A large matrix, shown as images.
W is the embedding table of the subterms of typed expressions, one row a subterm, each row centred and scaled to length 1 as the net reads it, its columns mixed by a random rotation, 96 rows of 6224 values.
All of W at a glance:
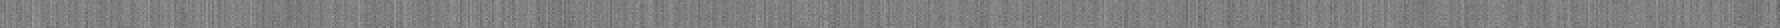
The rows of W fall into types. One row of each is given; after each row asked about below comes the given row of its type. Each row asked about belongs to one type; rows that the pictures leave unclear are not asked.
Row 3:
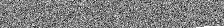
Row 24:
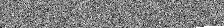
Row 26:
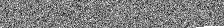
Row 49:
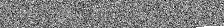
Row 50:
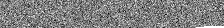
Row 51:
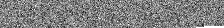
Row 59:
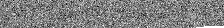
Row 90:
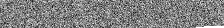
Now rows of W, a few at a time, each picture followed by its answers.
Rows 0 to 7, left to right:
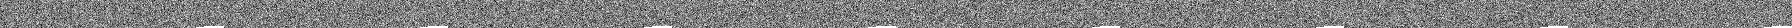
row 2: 90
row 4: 26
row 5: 49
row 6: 51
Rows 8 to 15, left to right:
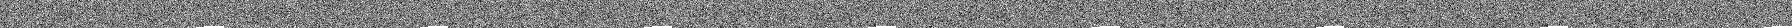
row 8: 26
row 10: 90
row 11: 51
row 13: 90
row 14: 51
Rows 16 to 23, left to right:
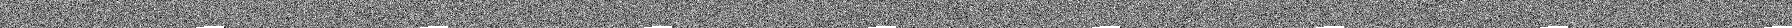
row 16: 49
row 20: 59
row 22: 49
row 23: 24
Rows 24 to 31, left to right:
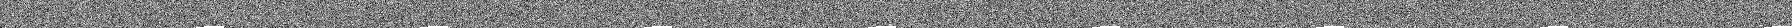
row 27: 3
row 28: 3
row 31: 24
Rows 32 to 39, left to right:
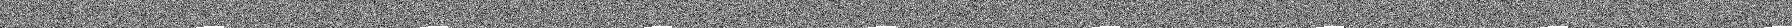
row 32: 59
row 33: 3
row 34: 26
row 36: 26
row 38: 24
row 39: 51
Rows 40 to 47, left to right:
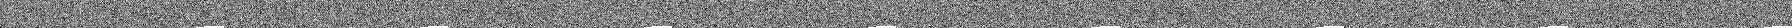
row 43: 90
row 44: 3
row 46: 24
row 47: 3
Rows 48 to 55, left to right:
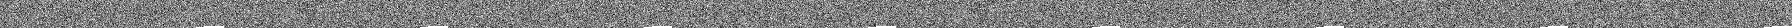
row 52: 49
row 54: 90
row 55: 90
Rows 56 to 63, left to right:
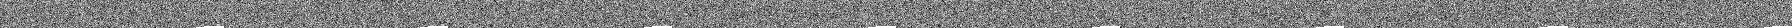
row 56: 3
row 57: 24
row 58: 90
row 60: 90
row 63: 3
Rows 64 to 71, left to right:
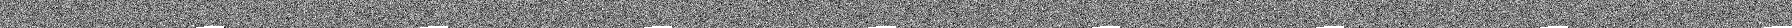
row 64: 26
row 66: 49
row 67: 24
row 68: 59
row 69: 49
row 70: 59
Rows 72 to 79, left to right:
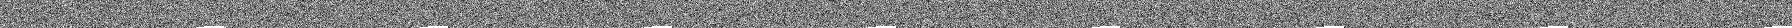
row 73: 26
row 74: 24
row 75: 24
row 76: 90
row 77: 51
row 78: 51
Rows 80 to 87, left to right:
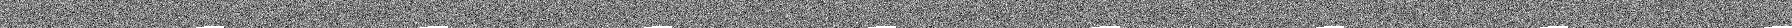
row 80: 3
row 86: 26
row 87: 3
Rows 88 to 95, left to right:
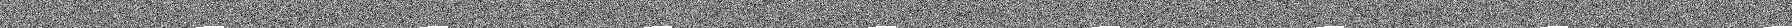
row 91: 49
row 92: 59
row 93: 24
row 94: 59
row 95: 50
